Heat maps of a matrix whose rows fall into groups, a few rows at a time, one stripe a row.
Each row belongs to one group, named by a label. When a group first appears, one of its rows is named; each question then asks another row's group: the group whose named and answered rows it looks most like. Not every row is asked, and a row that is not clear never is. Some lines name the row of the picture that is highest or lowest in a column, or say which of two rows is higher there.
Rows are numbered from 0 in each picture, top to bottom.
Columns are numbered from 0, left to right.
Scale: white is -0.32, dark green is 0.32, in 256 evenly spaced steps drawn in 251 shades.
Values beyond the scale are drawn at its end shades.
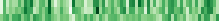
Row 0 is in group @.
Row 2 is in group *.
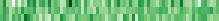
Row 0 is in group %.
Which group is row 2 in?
*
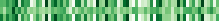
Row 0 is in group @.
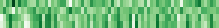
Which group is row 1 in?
%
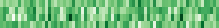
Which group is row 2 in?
%
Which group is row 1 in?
%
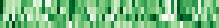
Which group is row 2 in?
%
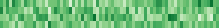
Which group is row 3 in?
%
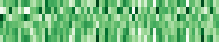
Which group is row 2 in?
*
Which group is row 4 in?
@
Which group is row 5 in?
@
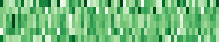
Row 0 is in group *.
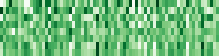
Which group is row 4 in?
%
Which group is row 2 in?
@
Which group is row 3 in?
@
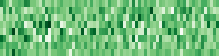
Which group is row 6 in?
@
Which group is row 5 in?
*
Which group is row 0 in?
*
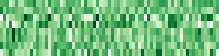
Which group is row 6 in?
@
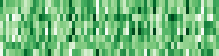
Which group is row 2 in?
%
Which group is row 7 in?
@
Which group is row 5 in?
%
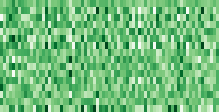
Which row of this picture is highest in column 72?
7
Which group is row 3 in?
@
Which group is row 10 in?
%
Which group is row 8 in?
%
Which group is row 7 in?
*
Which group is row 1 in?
@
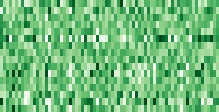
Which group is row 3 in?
*
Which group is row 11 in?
@
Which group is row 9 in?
@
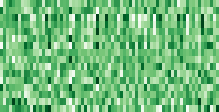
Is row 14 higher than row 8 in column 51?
Yes
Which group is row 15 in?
*
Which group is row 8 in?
%
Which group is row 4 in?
@
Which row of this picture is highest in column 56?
10
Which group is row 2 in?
@
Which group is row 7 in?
*
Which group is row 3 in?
@
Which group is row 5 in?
%
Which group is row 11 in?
@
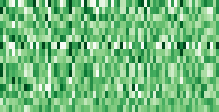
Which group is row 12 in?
*
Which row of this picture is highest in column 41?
12
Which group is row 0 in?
%
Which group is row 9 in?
@
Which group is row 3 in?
%
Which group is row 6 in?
*
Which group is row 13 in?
@
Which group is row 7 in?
%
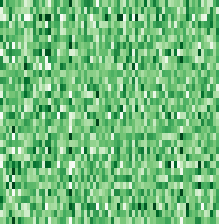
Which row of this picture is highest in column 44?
9
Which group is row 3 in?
%
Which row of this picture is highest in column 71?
29
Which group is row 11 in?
*
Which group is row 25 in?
%
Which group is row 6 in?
%
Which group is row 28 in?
*
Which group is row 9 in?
*
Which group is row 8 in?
%
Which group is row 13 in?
@
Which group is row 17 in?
@
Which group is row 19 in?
%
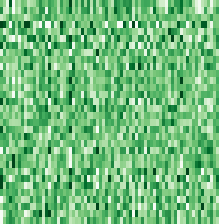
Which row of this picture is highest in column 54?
5
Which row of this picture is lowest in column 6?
5
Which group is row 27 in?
@
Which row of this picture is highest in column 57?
5
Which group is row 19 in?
*
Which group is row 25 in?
*
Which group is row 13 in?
%
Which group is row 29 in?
@
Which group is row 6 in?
@
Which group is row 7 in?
@
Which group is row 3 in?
*
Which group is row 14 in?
@
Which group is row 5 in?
%
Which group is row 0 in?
%
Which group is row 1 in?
%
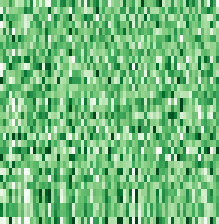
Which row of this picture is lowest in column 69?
0
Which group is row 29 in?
@
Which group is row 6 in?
@
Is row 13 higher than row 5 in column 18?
Yes
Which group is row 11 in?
*
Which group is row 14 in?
%
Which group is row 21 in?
*
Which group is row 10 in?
@
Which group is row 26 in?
%
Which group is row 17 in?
%
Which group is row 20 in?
%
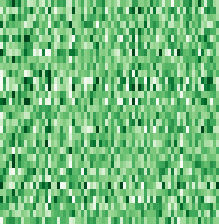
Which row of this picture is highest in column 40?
26
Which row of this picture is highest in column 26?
26
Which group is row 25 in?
*
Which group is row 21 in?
%
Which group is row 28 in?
@
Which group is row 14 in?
*
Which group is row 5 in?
*
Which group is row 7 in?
*
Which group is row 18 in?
@
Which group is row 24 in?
%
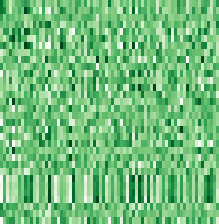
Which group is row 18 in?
%
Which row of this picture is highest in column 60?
18
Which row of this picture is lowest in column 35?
12
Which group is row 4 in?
*
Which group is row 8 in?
@
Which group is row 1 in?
*
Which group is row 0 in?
*
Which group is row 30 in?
*
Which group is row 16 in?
@
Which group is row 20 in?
%
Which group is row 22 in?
%
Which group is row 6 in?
*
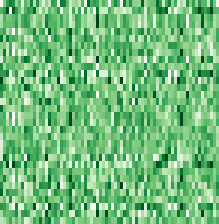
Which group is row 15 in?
*
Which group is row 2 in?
@
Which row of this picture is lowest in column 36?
0
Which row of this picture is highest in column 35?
30
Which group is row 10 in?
%
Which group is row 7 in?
%
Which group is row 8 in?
@
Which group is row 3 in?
@
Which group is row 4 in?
%
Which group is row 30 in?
@
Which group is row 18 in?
*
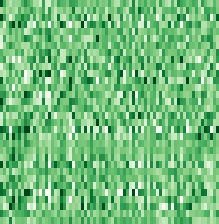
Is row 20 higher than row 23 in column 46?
Yes
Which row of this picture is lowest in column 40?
27
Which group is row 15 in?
@
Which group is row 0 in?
*
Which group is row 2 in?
*
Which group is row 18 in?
*
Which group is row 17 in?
@
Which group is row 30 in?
*
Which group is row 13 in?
*
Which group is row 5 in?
@
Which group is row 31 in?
%
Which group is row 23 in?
@
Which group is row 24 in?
%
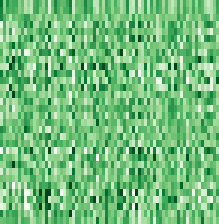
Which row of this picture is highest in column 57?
21
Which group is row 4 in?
%
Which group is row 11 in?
*
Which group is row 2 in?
*
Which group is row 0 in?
@
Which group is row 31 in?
@
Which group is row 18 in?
*
